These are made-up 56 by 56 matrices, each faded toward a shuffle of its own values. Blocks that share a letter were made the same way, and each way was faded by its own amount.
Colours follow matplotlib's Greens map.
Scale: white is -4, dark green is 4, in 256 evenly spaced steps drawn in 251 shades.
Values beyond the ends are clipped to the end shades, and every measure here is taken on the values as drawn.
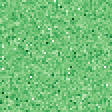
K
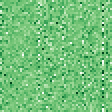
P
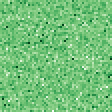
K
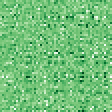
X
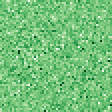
K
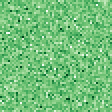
K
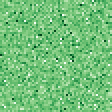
K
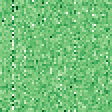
P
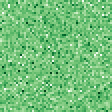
K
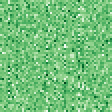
P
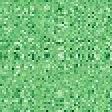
X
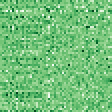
X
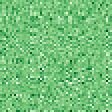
X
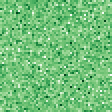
K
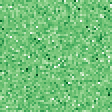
K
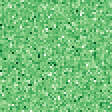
K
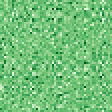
X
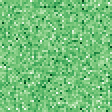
K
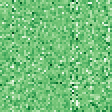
P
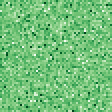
K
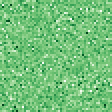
K
